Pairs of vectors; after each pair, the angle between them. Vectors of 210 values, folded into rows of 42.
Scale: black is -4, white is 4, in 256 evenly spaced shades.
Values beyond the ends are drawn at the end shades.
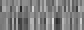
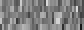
partly opposed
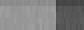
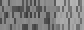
partly opposed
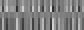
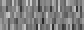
partly opposed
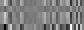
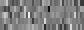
partly aligned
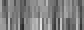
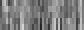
nearly opposite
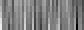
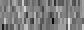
orthogonal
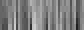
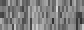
partly aligned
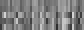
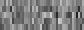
partly aligned
